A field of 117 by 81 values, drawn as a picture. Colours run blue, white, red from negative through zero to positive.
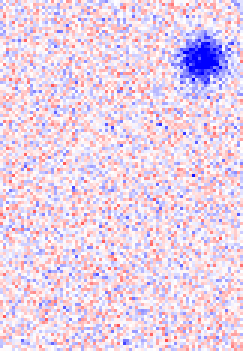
One dip sinks in the top right. On average the colour sits 50% of the way up the scale. There are no regular stripes. No row or column stands out. The halves do not mirror each other. The ninth with the lowest average is the top right.
